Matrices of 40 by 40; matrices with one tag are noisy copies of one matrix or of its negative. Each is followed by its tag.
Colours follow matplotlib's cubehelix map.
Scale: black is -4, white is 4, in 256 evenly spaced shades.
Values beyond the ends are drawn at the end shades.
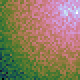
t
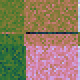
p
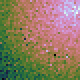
t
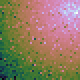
t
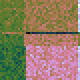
p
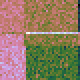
p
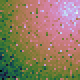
t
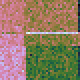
p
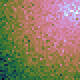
t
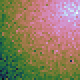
t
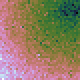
t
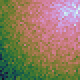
t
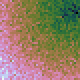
t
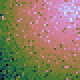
t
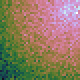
t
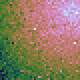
t
